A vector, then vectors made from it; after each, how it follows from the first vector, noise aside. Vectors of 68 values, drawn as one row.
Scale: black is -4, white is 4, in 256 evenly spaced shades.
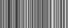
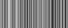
negated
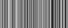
negated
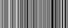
negated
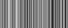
negated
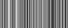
negated
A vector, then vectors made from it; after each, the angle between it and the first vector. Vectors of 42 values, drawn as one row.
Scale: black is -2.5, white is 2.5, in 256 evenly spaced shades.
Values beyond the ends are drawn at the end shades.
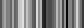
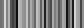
partly aligned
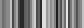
nearly opposite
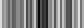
orthogonal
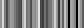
orthogonal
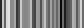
orthogonal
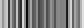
orthogonal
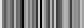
partly opposed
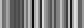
orthogonal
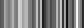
nearly parallel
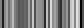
orthogonal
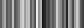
nearly parallel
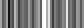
partly opposed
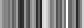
nearly opposite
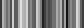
nearly parallel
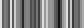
partly opposed
